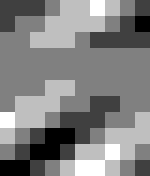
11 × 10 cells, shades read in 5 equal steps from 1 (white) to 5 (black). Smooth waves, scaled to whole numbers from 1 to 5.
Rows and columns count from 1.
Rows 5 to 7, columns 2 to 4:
3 3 3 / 3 3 2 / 2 2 2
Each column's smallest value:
1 2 2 2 2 1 1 1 2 2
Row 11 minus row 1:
1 1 0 0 0 -1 0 0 0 0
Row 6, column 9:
3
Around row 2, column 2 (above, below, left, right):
4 3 4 3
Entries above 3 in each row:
4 3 4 0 0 0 2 3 4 4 4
